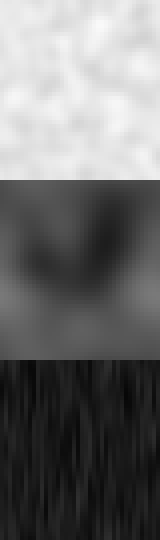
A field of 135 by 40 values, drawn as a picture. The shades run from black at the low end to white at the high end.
The table splits into 3 rows of 1 panel. Panel 1,1: very high, blotchy, faint in contrast. Panel 2,1: low, smooth. Panel 3,1: very low, streaked downward, faint in contrast.
